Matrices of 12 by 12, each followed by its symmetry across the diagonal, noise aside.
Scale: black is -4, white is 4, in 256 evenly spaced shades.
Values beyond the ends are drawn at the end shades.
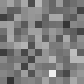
neither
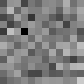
neither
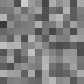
antisymmetric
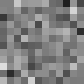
antisymmetric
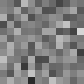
antisymmetric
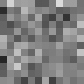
antisymmetric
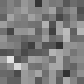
neither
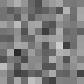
neither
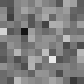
neither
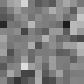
antisymmetric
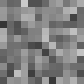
antisymmetric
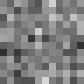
antisymmetric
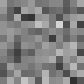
neither
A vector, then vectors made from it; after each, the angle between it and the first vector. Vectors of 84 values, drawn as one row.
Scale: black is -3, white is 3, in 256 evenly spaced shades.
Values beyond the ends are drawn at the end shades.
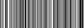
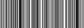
orthogonal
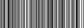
nearly opposite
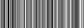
nearly opposite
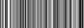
nearly parallel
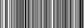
nearly parallel
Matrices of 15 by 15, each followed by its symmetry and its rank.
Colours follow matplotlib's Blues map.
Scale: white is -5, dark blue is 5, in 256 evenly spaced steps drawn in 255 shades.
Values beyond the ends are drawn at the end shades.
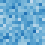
neither, full rank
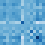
symmetric, rank three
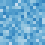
neither, full rank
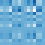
neither, rank one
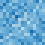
symmetric, full rank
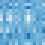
neither, rank two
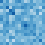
symmetric, rank three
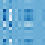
neither, rank one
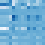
neither, rank two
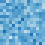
neither, full rank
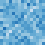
symmetric, full rank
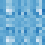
neither, rank two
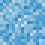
symmetric, full rank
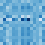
neither, rank two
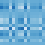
neither, rank one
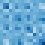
symmetric, rank three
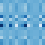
neither, rank one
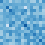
symmetric, rank three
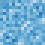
symmetric, full rank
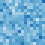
neither, full rank
